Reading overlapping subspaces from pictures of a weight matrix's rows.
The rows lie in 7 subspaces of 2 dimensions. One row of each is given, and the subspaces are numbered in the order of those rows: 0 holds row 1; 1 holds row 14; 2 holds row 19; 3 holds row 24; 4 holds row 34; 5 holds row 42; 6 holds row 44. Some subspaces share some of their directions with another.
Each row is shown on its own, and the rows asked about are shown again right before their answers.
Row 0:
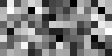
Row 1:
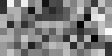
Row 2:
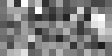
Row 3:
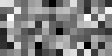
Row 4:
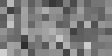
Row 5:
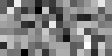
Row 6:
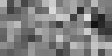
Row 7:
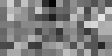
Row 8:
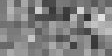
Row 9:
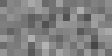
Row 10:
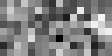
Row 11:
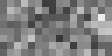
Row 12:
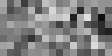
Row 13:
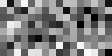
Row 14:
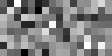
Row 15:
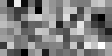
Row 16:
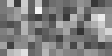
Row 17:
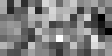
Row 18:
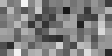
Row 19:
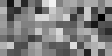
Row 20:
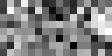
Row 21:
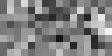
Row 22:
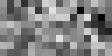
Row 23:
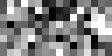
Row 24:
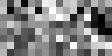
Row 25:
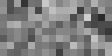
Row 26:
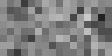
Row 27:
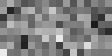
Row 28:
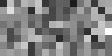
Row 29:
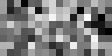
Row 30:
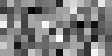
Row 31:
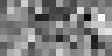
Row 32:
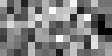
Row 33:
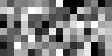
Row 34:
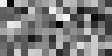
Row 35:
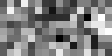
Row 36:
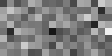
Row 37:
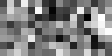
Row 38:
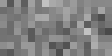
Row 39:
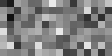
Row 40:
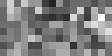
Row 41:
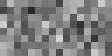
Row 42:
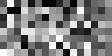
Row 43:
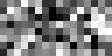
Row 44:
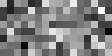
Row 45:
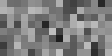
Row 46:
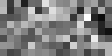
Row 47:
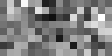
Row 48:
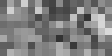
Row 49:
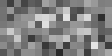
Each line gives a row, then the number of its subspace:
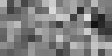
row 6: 4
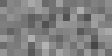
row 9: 3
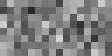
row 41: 0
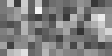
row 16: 1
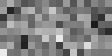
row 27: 5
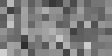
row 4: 5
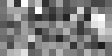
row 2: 1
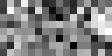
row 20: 3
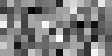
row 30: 0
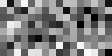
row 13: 4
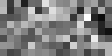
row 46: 0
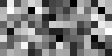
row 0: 6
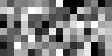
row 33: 0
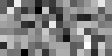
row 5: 1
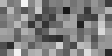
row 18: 4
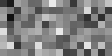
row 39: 2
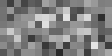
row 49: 3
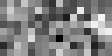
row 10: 0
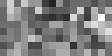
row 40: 2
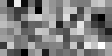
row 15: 1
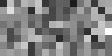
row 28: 6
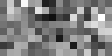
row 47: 2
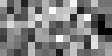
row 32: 2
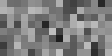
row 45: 0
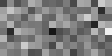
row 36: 6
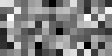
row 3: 2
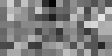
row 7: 2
